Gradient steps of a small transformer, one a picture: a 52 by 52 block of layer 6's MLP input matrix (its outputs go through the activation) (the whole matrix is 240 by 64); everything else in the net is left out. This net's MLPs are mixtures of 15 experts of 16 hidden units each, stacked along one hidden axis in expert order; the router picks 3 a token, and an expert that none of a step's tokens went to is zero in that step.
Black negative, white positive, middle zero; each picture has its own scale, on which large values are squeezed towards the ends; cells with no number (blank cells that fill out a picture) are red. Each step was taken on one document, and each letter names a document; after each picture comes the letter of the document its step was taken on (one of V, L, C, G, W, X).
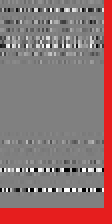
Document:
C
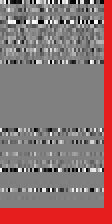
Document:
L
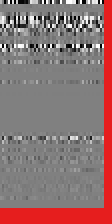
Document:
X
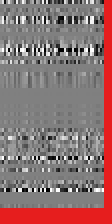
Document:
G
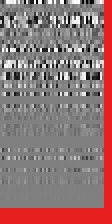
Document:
X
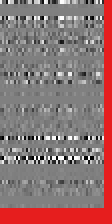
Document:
G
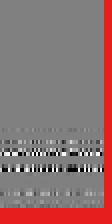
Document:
C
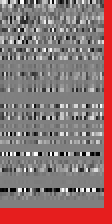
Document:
L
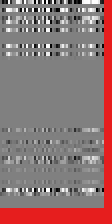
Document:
C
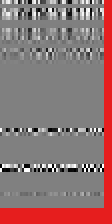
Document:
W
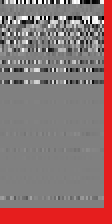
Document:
X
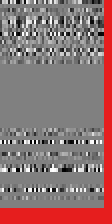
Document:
L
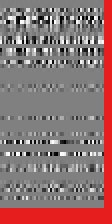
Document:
L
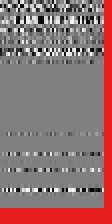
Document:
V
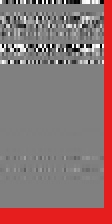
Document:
X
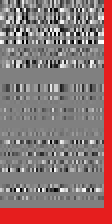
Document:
L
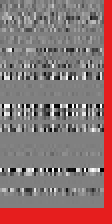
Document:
V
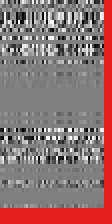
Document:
G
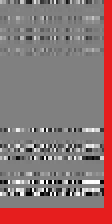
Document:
C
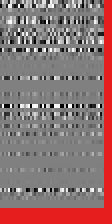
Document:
L
